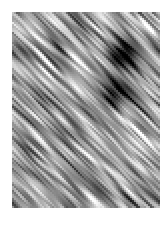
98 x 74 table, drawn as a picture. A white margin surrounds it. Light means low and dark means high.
Odd rows or columns: none. Mirror symmetry: none. Ninth with the highest average: top right. Slope: none. Grain: diagonal, down to the right. Bumps: two.
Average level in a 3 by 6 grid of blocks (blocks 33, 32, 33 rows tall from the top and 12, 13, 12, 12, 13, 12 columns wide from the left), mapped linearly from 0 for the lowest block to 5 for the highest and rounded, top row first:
011051 / 111230 / 102100
